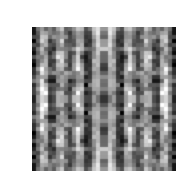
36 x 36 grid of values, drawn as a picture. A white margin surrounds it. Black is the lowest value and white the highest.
Upright stripes repeat 8 times across the table. There is no seam. Streaks run downward. It mirrors both left to right and top to bottom.
